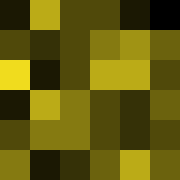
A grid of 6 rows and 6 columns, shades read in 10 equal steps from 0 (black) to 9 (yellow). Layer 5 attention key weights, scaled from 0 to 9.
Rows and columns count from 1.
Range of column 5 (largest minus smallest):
6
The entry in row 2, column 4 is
5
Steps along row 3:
down up up same down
